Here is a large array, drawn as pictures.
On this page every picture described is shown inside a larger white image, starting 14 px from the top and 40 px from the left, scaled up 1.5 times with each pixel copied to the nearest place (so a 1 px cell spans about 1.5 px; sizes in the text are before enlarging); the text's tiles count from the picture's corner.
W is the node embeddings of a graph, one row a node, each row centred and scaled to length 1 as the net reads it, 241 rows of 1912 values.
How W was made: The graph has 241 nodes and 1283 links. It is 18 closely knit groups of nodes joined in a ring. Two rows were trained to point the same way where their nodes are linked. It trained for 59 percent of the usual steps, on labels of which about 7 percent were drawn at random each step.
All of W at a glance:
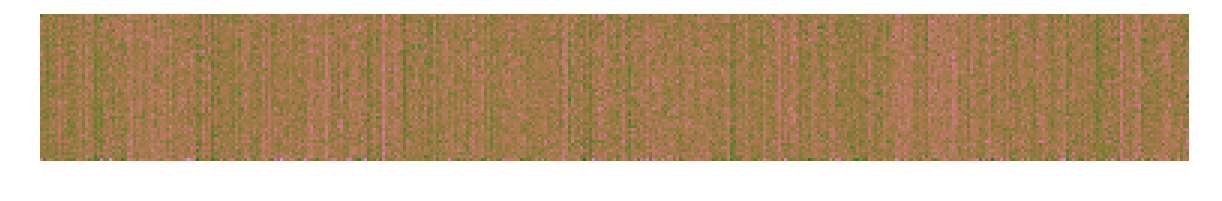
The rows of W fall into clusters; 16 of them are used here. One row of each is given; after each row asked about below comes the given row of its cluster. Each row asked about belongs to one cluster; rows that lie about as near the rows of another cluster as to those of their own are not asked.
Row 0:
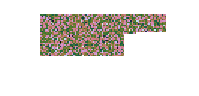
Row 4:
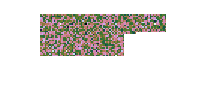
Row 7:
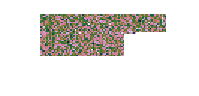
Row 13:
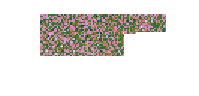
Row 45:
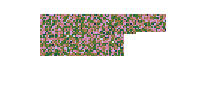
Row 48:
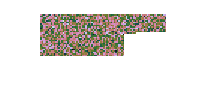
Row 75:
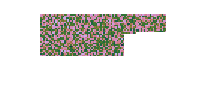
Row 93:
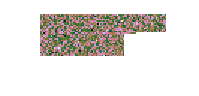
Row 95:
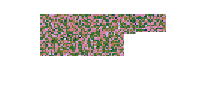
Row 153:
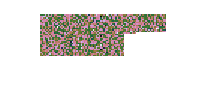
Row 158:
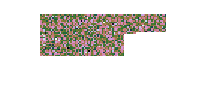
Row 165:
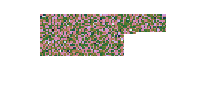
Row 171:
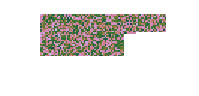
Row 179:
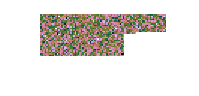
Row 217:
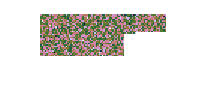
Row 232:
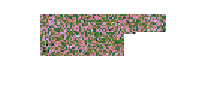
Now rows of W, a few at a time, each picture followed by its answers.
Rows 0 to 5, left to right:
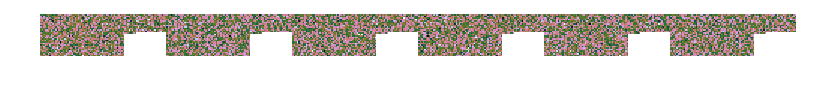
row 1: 217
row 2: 232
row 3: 95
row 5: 95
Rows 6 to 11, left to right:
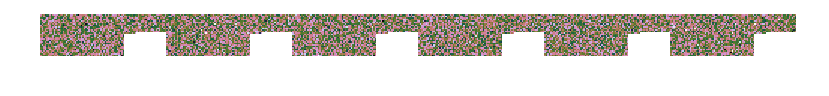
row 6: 217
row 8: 7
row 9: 48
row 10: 13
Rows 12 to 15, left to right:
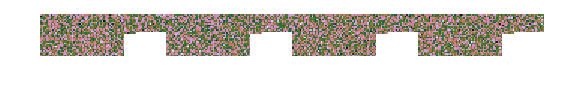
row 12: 217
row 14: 165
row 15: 4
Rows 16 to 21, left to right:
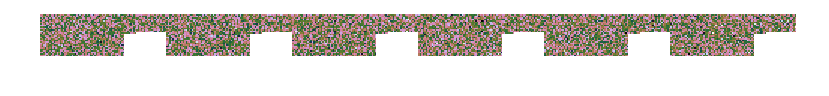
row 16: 75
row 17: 75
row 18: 45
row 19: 179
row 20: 165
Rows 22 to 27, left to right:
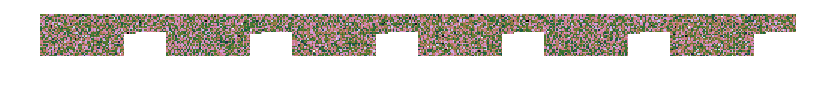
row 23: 165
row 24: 75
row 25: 153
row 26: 45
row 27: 4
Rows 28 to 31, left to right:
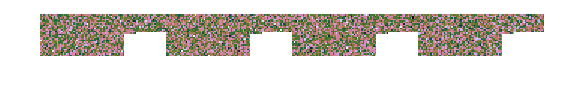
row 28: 93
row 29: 0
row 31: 179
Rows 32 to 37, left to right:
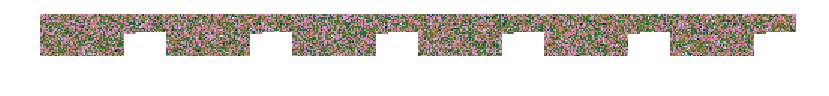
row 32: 13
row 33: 75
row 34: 75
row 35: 165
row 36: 7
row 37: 217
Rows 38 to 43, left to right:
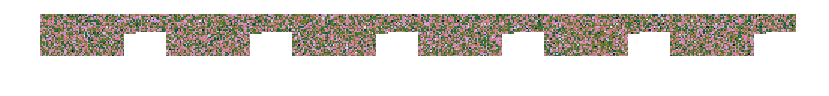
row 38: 232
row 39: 179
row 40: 0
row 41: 4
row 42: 95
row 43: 4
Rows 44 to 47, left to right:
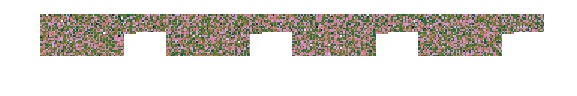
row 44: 4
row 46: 153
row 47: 158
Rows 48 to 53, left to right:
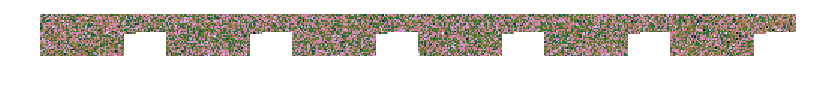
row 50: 95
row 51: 232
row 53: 171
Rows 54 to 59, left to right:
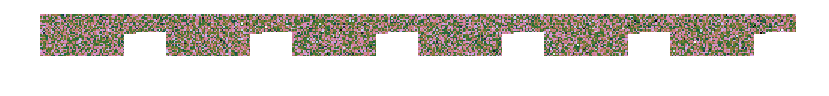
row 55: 0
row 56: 171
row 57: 13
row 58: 95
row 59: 95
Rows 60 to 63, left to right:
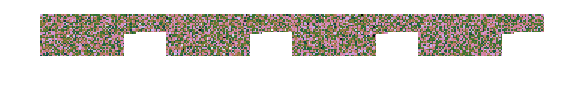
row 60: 4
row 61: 48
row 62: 158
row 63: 48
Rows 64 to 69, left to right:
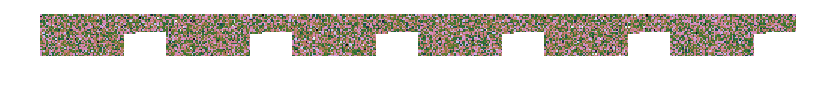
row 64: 232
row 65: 217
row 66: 7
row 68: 232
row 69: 13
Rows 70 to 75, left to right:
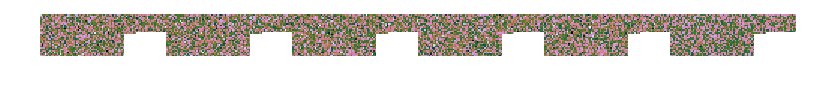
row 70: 75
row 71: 0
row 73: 165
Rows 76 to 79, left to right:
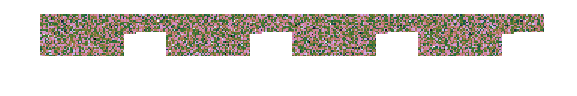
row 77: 232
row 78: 171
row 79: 7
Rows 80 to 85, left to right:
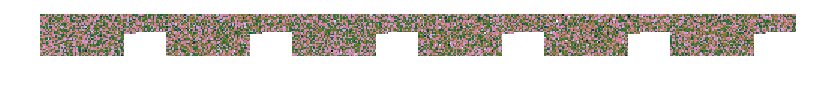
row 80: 153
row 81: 75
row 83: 158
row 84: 75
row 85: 232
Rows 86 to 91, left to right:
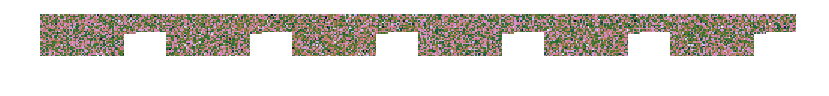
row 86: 158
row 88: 48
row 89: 153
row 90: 95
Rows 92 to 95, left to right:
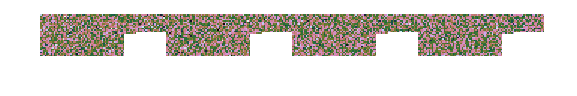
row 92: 48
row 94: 7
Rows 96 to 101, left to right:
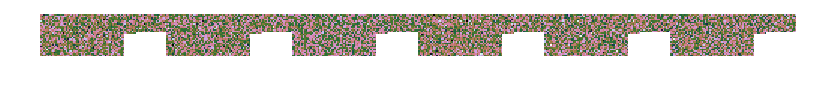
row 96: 45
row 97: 232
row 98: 7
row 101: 0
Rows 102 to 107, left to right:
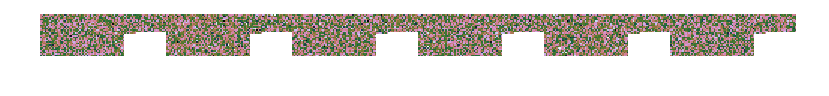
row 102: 158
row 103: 165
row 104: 95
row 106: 93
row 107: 232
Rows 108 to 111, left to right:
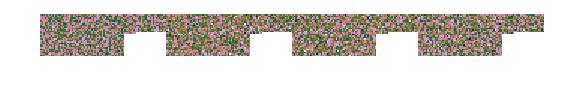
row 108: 153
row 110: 93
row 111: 179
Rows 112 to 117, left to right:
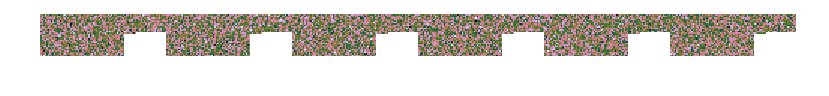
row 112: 232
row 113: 45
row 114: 165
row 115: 232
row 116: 7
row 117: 93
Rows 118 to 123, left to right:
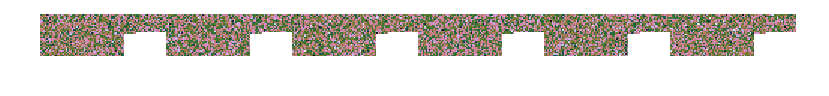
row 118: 158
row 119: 217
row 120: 217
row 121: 179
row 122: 179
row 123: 153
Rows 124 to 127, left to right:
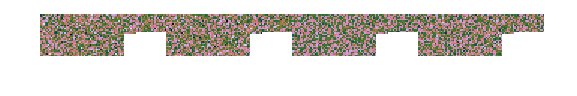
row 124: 153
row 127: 158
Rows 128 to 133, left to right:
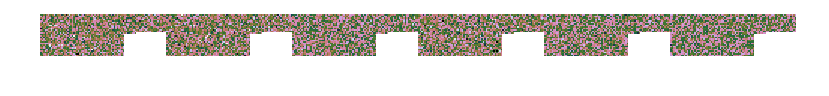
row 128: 0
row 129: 95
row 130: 153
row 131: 13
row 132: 4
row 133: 171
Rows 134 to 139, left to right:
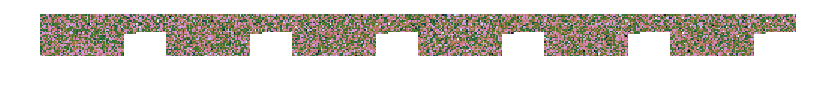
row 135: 75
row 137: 93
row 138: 4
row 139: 95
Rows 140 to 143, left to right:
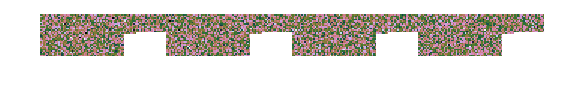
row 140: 75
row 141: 179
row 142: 153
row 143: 158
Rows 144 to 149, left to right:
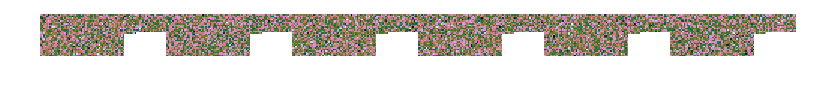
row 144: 48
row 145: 48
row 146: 0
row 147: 158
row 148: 45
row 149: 95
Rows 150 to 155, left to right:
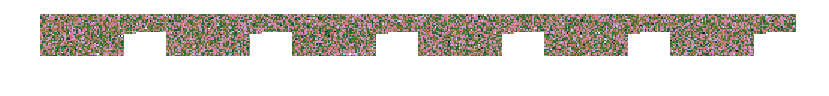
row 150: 48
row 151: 179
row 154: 75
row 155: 0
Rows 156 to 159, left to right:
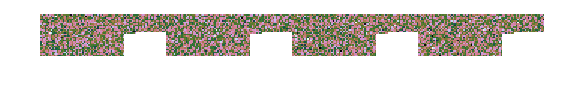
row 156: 158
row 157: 93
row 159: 93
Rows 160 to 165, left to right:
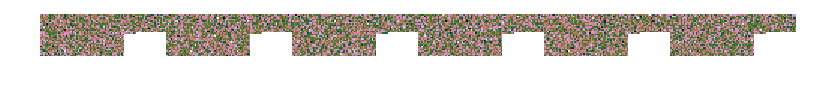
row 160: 7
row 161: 217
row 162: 93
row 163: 0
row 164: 13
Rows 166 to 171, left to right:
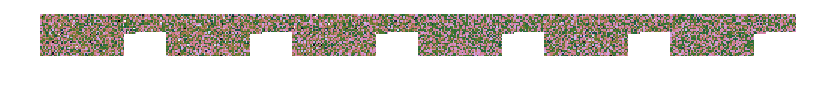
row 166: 165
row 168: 179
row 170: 0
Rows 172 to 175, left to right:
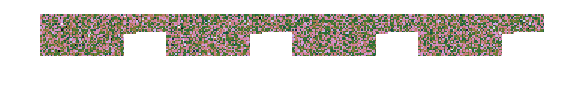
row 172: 45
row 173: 4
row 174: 171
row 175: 7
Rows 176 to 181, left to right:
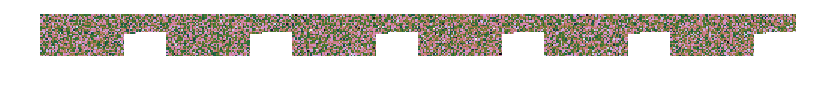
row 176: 95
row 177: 48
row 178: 93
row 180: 93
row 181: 0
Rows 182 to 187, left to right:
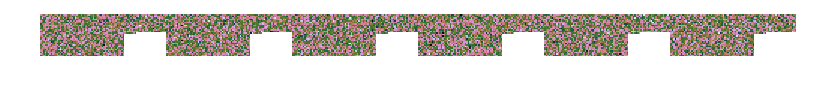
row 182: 48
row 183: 217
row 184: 165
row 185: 158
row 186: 95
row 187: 48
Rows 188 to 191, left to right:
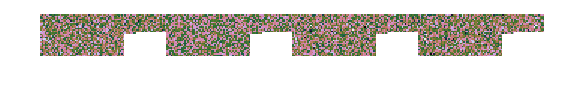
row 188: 7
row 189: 48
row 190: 153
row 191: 232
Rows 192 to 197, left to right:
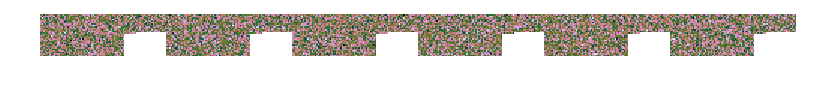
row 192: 158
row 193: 75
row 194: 171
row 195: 48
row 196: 158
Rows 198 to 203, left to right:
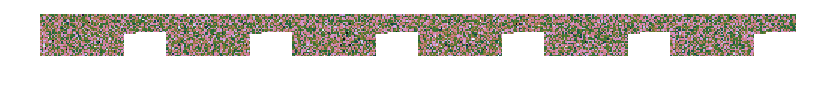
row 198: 7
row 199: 95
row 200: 232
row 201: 232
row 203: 4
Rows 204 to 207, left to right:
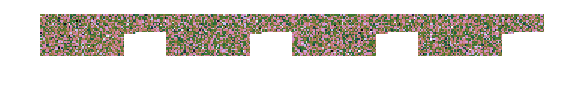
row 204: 153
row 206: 171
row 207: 158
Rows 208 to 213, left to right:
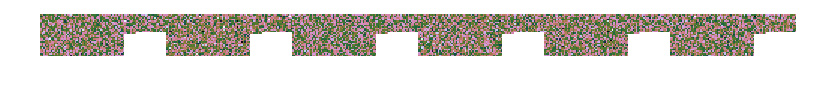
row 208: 179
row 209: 217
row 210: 165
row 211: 171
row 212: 75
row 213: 75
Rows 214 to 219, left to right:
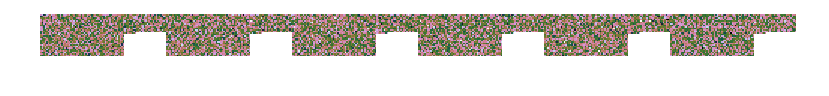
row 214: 165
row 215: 179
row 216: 13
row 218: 217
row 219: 232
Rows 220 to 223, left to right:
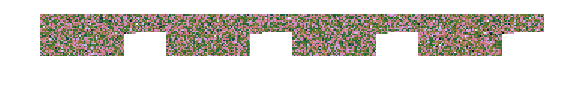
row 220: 158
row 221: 45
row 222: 95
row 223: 171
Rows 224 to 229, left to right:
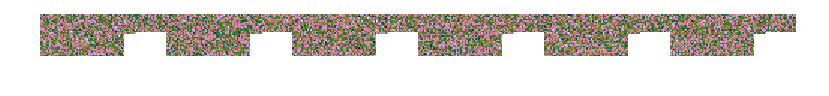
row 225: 75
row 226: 13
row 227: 158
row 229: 179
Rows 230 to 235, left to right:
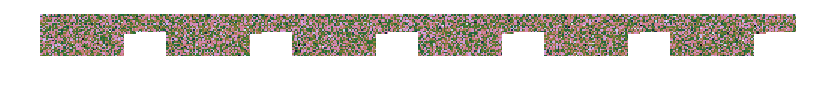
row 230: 4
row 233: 95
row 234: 153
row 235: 75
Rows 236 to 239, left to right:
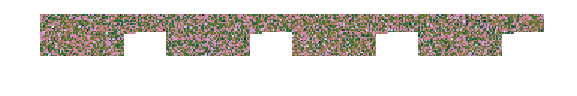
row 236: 171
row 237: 217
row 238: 13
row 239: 217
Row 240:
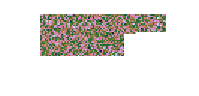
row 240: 232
